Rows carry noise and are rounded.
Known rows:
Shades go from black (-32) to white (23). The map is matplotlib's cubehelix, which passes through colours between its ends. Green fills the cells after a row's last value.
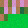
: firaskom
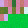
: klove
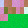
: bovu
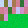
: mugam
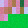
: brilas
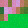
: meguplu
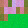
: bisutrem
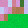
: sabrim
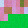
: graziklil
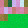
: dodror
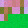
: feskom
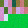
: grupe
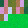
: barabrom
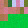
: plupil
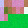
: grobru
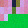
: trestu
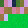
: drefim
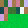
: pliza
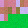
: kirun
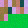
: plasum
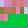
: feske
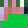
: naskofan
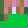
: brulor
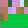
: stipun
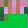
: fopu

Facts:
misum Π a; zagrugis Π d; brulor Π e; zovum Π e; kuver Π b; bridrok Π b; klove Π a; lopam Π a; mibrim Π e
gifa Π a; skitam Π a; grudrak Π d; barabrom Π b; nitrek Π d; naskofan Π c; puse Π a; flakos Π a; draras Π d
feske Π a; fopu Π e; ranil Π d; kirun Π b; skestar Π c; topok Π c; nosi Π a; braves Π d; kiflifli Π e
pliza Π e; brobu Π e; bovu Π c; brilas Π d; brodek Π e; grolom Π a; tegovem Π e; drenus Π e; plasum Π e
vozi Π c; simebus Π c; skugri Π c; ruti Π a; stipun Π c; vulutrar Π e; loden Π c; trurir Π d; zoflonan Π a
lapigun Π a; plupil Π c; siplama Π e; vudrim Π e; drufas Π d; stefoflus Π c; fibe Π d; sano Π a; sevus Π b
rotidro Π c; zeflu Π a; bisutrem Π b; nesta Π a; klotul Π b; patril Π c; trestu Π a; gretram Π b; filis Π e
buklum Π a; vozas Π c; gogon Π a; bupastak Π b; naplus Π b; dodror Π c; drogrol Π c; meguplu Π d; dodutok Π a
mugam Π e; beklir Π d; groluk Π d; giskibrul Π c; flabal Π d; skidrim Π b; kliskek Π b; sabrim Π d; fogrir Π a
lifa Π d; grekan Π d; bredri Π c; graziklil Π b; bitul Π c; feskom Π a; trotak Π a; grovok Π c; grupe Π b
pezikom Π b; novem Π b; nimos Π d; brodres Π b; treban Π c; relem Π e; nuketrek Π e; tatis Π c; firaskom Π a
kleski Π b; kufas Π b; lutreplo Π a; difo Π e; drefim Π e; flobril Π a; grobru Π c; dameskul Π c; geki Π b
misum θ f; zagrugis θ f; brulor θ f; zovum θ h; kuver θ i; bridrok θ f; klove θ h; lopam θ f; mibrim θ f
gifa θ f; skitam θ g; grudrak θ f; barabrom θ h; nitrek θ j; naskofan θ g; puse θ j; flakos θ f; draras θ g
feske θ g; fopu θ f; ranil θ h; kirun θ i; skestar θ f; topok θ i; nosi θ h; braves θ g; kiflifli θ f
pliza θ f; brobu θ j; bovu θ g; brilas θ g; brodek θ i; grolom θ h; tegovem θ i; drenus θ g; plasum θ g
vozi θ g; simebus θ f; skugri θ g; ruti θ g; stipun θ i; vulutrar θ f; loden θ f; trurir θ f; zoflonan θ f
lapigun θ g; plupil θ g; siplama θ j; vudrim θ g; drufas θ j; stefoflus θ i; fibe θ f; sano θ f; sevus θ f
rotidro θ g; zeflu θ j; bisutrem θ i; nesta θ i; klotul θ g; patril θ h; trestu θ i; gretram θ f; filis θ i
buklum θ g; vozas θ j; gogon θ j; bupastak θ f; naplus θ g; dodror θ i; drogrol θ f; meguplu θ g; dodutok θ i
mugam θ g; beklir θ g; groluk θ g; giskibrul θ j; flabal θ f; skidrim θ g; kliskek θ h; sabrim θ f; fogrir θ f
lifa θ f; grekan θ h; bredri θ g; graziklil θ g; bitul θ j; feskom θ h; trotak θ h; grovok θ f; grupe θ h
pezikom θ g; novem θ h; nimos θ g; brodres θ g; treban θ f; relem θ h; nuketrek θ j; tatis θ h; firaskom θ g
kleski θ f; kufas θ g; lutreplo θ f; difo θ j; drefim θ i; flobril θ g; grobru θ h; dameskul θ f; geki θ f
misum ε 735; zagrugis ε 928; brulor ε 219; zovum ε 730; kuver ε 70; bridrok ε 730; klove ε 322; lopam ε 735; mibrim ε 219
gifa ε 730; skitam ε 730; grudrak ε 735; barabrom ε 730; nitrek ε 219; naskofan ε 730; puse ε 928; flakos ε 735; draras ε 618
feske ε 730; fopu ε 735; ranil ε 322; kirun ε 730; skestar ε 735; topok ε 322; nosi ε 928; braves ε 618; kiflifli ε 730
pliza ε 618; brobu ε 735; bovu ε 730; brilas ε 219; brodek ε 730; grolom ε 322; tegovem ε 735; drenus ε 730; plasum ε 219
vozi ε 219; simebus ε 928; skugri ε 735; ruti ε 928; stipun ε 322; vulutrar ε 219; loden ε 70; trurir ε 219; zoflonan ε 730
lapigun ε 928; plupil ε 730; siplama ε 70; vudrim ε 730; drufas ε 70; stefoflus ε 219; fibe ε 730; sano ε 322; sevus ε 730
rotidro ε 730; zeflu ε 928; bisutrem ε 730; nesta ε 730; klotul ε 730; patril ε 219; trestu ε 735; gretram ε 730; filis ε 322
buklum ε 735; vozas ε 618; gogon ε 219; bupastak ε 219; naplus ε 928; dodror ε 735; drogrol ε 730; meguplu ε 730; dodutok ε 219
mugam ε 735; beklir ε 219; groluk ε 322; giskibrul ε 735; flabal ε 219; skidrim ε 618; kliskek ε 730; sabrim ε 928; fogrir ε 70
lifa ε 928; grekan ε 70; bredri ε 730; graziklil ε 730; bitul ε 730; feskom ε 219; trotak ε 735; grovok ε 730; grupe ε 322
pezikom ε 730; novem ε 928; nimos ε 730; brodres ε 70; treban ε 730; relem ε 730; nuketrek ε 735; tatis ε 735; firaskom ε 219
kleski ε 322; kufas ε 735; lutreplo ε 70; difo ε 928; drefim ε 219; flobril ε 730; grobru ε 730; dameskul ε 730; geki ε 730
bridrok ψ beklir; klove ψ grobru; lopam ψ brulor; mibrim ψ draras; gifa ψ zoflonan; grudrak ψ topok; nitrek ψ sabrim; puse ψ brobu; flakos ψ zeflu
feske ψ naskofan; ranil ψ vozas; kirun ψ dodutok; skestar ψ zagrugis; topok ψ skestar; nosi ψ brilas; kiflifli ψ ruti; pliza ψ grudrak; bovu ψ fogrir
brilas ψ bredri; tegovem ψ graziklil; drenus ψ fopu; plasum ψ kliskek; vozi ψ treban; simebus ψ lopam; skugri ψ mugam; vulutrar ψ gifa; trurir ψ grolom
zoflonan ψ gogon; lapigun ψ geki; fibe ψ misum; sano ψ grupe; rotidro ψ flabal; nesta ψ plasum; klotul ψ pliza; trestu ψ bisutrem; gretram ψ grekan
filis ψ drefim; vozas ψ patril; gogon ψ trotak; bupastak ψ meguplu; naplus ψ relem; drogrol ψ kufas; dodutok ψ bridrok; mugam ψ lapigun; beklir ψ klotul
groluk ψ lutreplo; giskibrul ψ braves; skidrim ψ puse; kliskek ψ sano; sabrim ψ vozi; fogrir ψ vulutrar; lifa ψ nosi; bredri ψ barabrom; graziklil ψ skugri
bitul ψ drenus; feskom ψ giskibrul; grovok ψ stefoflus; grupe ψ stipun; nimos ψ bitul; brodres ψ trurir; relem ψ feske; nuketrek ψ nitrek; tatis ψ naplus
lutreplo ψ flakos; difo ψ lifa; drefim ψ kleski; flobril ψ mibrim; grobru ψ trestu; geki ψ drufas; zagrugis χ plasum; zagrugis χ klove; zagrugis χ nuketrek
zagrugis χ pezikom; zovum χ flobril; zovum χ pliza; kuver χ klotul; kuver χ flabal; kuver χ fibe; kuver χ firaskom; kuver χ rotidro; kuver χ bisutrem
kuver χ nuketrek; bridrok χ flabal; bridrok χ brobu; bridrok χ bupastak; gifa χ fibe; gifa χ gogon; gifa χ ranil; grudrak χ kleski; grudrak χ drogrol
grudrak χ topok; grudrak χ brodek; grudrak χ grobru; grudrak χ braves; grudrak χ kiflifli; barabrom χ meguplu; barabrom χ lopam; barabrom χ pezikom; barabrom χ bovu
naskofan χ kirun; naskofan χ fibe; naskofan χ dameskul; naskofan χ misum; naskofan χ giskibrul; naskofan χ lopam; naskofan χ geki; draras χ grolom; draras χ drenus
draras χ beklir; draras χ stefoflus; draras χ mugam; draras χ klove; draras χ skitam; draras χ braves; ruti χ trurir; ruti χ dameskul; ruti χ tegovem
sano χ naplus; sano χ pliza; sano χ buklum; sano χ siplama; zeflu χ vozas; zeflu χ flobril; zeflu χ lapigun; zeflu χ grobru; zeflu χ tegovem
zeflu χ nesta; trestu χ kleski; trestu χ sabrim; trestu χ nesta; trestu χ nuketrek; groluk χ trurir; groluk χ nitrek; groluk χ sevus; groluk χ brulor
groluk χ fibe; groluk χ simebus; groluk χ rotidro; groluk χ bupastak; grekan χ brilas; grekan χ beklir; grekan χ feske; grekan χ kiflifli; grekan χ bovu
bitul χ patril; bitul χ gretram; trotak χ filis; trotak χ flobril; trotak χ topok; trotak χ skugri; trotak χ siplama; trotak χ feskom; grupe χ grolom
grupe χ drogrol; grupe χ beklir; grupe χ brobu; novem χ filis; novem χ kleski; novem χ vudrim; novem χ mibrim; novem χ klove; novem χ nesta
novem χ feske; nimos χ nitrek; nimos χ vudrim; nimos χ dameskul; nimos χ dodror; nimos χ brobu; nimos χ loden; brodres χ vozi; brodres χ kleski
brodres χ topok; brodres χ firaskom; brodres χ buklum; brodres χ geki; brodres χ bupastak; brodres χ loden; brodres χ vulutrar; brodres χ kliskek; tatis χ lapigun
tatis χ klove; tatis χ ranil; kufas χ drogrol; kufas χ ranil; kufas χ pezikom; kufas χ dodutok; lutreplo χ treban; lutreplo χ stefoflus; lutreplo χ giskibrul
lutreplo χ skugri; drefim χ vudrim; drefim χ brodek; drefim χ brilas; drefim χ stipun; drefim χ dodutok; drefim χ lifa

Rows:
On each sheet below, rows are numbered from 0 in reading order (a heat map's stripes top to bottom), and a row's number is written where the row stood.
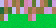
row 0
filis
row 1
nuketrek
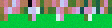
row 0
drufas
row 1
zagrugis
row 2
nimos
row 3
kufas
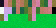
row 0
novem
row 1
zovum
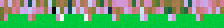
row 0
kiflifli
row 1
kuver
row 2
tatis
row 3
groluk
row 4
nitrek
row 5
brodres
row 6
beklir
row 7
fibe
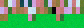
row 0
difo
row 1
ruti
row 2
dameskul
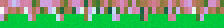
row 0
simebus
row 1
skestar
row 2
topok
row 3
draras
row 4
bitul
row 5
vudrim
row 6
drogrol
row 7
pezikom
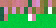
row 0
brodek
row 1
bridrok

